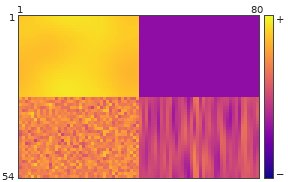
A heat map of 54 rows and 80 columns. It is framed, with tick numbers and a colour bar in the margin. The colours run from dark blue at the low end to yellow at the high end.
The table splits into 2 rows of 2 panels. Panel 1,1: very high, smooth, faint in contrast. Panel 1,2: low, flat. Panel 2,1: high, fine-grained. Panel 2,2: middling, streaked downward.
